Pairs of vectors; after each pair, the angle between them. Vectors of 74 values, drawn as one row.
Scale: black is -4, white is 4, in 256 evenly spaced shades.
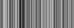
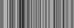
nearly parallel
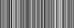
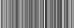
partly opposed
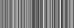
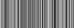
partly aligned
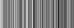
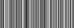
orthogonal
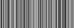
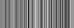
partly aligned
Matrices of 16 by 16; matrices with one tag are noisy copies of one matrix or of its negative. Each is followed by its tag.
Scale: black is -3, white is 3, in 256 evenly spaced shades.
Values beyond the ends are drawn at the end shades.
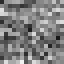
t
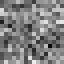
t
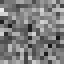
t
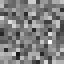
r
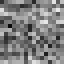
t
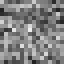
t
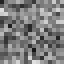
t
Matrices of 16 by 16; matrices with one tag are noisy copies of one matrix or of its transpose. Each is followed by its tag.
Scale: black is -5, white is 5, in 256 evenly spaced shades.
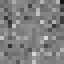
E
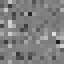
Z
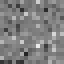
E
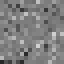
E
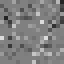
E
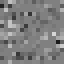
Z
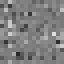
Z
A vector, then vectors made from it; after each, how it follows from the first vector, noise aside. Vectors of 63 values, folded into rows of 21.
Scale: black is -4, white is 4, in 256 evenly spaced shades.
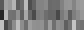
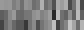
wrapped around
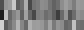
copied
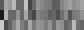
copied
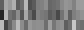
copied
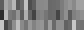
copied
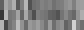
copied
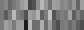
wrapped around
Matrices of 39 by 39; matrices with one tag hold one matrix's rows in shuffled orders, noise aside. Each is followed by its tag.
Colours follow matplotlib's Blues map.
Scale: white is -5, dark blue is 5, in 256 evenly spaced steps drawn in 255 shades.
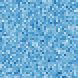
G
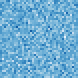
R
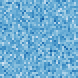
G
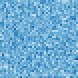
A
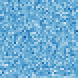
A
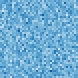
G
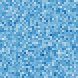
G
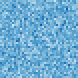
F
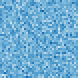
G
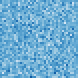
R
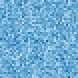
F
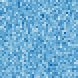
G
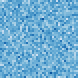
G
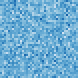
F
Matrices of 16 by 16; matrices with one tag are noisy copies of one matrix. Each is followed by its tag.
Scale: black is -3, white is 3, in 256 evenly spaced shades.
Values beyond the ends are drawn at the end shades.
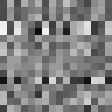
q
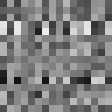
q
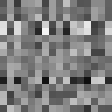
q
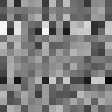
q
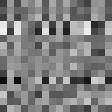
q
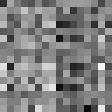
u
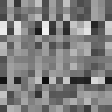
q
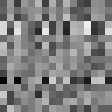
q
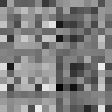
u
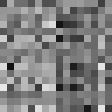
u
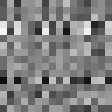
q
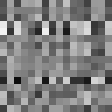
q
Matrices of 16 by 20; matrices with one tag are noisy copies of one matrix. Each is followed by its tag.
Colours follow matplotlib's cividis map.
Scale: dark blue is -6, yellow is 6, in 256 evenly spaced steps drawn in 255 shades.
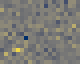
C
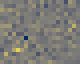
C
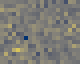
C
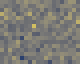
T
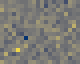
C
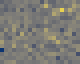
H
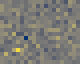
C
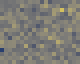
H
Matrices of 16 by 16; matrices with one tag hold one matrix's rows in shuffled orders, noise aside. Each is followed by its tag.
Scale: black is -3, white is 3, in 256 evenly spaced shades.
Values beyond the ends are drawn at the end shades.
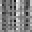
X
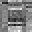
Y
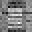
Y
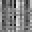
X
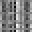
X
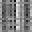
X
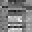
Y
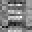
Y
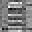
Y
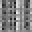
X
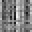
X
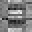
Y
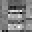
Y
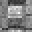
Y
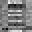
Y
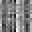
X
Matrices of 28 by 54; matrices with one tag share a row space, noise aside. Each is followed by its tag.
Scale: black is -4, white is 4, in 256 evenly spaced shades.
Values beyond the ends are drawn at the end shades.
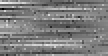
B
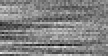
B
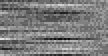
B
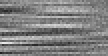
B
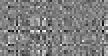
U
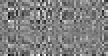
U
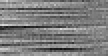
B
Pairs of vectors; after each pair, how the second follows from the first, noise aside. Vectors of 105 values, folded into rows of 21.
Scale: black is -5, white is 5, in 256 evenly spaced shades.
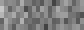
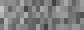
copied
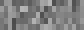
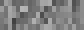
copied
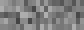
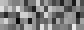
scaled up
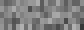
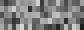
scaled up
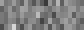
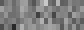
sign-scrambled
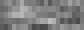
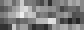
scaled up
